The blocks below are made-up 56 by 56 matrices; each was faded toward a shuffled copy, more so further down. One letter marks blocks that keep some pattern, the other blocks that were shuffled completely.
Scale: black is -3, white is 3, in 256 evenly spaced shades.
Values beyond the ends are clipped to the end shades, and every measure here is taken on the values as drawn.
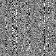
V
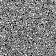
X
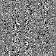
V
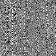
V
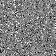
X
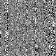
V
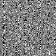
V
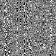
V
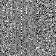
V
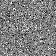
X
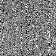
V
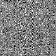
V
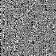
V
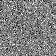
X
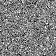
X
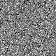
X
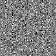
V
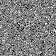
X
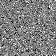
X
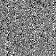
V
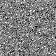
X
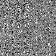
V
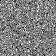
X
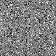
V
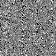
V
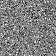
X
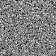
X
